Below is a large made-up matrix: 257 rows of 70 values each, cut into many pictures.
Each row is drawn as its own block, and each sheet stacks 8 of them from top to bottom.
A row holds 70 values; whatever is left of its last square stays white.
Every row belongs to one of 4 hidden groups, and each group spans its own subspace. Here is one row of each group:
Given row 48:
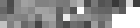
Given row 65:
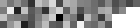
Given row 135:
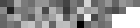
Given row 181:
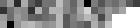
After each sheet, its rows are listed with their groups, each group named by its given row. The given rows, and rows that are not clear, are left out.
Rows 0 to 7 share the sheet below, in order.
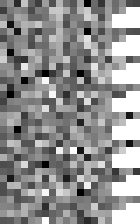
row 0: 181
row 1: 181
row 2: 135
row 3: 135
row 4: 48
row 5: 48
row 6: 135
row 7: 135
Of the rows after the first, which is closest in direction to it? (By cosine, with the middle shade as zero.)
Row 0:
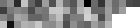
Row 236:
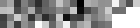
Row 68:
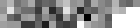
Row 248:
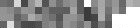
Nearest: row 236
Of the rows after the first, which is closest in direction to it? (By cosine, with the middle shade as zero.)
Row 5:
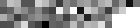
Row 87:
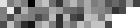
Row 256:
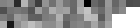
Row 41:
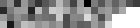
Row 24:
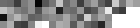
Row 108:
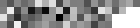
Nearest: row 108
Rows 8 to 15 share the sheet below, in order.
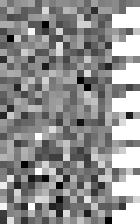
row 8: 135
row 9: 65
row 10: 135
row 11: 181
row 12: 48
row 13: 135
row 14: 65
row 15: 181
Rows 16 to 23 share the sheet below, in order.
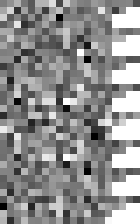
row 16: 65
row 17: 135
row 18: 181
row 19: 48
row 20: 65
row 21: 48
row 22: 181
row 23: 181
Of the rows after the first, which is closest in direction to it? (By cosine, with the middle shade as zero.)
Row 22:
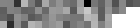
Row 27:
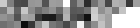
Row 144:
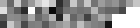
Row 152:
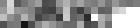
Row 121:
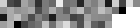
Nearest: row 27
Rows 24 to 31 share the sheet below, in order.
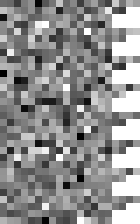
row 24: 48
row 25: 181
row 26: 48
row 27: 135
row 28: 135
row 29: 65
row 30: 48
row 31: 135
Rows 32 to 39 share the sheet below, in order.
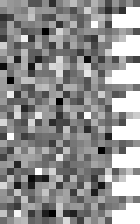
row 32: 65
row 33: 181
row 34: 181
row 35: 65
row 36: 181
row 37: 65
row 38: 65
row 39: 48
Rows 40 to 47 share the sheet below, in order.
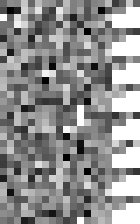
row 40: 48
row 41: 181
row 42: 135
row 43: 135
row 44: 48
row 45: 48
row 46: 181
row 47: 135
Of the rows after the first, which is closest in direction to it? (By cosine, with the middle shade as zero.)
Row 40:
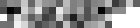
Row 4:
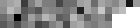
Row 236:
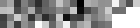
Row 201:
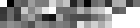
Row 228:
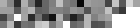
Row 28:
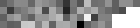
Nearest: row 28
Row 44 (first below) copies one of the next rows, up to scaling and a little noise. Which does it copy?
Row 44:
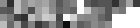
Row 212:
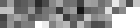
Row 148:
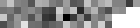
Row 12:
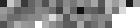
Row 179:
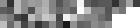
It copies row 179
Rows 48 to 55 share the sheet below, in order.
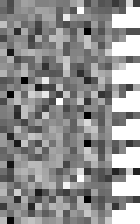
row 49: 181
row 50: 135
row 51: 65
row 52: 181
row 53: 181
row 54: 48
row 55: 181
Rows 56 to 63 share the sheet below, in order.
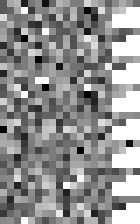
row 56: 181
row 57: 181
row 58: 48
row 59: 181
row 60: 48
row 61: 48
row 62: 48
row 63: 135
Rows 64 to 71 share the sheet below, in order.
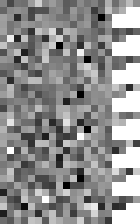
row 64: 65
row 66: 181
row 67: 48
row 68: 135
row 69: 65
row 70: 48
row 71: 181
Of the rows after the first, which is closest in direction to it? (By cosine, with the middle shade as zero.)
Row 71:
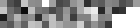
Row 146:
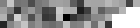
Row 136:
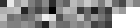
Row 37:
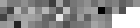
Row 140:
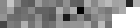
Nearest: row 37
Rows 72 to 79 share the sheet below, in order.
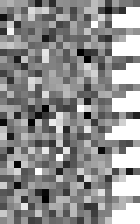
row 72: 65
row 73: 135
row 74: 181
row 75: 135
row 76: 181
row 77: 65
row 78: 48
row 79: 181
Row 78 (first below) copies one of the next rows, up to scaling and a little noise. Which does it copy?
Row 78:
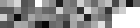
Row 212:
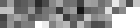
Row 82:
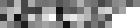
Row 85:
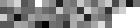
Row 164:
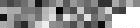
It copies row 85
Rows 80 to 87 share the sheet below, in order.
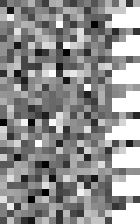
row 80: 65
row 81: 48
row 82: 48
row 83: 181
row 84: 181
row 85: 48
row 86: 135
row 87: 65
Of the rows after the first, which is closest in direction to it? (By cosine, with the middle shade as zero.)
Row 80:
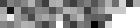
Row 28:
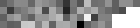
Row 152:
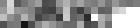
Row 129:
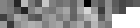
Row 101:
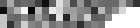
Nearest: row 101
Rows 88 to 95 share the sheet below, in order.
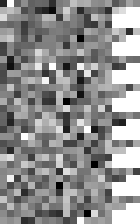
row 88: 135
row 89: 48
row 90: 135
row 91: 48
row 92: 135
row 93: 65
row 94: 65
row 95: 135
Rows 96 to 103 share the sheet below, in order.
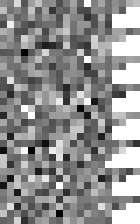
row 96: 181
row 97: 135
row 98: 181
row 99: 135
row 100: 65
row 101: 181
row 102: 65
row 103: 65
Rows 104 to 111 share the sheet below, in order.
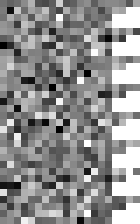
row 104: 65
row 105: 65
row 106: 135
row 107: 65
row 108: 65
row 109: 181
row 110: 65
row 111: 135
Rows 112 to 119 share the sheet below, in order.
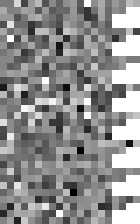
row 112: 181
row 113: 65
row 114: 135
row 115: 135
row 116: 181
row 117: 48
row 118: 48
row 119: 65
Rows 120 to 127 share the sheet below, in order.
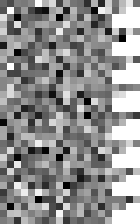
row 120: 65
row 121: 48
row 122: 65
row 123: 135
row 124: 181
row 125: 65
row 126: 48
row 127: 65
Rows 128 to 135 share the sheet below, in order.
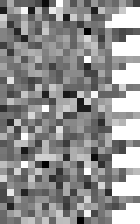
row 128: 181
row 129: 181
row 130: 181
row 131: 135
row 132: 65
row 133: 135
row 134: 181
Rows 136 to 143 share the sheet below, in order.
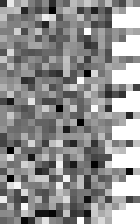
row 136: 135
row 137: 181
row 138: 135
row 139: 65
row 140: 48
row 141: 65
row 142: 65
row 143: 135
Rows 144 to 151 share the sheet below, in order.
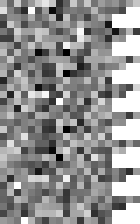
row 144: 181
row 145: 48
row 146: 48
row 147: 65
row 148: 48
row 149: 135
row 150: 65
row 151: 135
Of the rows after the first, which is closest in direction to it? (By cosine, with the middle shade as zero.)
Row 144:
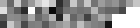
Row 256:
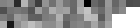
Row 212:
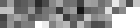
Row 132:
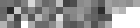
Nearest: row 212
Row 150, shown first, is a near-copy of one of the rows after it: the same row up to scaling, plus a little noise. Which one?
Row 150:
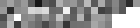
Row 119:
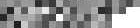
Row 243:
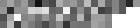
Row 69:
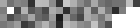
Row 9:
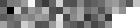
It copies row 243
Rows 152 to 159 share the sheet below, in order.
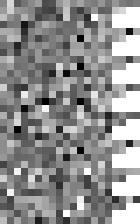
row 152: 135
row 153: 48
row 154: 48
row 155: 135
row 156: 48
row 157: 48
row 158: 181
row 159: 48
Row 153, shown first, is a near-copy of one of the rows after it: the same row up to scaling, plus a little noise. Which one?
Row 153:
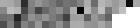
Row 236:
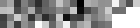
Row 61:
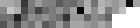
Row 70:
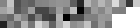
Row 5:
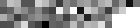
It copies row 61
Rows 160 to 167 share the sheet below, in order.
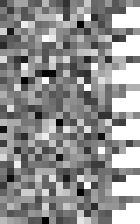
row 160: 135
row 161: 135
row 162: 135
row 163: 181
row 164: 48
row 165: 65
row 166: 135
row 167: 135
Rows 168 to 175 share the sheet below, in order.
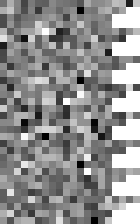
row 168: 48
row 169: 181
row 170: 135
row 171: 48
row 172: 135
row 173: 135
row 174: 181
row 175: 65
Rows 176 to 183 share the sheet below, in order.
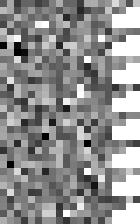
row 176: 48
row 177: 48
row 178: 181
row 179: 48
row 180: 135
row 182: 181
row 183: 48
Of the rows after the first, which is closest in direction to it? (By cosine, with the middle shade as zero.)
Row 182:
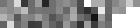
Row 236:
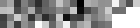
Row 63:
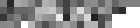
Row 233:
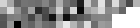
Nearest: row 233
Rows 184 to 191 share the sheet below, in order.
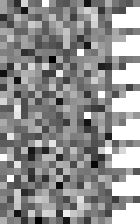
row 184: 181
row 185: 135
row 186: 65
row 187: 65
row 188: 181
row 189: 65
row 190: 65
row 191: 48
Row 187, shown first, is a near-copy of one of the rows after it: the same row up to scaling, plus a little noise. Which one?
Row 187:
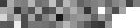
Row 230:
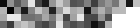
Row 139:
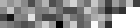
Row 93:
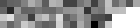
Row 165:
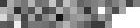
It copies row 165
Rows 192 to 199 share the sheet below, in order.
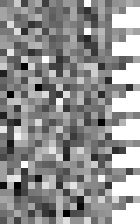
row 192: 181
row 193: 181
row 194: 181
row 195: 65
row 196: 48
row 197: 135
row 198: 48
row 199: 48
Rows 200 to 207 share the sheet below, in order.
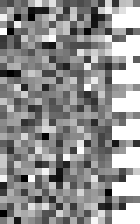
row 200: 65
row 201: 135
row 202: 65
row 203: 181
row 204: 135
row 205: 48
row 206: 181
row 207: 65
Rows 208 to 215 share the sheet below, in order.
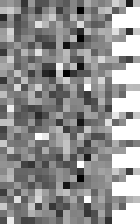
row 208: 48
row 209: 48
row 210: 48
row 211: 181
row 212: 48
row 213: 135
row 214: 48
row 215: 181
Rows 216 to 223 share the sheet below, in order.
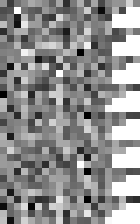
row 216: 65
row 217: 135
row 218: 65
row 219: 181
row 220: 181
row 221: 135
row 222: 181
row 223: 181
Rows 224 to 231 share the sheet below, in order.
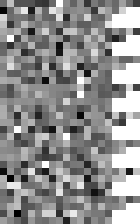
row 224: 181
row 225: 65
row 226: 135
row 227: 48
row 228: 48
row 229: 135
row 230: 65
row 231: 48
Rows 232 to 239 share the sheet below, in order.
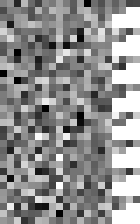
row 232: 181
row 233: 48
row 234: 48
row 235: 135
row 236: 48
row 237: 65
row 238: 65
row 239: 65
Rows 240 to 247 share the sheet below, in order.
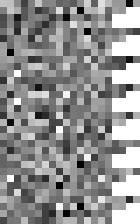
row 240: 48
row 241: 181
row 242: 65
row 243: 65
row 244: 65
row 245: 135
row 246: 65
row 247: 48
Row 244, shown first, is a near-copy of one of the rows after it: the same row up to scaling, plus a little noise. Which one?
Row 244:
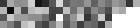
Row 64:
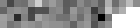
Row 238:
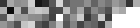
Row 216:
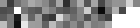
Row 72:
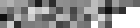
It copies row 238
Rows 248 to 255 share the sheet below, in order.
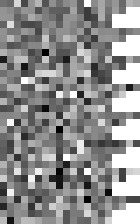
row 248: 181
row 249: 135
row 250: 135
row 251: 48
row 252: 65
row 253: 48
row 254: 181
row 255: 181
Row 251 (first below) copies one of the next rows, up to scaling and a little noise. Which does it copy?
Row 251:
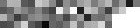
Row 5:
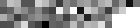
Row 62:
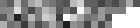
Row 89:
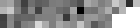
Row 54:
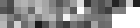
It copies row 5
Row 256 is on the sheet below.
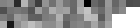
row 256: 181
